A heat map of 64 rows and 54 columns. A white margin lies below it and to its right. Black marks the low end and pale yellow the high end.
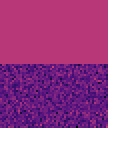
The table splits into 2 rows of 1 panel. Panel 1,1: middling, flat. Panel 2,1: low, fine-grained.
